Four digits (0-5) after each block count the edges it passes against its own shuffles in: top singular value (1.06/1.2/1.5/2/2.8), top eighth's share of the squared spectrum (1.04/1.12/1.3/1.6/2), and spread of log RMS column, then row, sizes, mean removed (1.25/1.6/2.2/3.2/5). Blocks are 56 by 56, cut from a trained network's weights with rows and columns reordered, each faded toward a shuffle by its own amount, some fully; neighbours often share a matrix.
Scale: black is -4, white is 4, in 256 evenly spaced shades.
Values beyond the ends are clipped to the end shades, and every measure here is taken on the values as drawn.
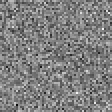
0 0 0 0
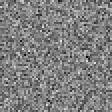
1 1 0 0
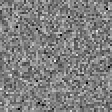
0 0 0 0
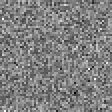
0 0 0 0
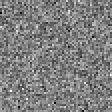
1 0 0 0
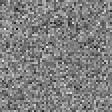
1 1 0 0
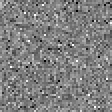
1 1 0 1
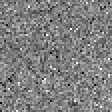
0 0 0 0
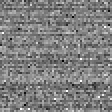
3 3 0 0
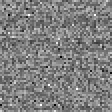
1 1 0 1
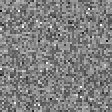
0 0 0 0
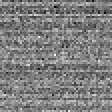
4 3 0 1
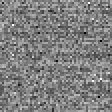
2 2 0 0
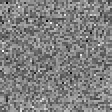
1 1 0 0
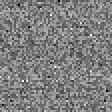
1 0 0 0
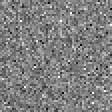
0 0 0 0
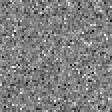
1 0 0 0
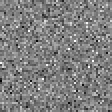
1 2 0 0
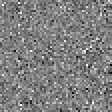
3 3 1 0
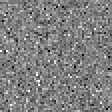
1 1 0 0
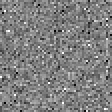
2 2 1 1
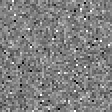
1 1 0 0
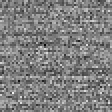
3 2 1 1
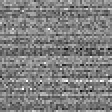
4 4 1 2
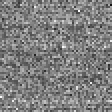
2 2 0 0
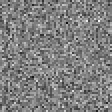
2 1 0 1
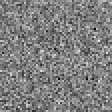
1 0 0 0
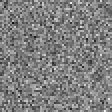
1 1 0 0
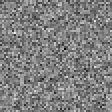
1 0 0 0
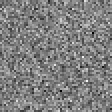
1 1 0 0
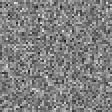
1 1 0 0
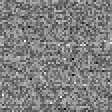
2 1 0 0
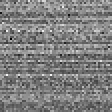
4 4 1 2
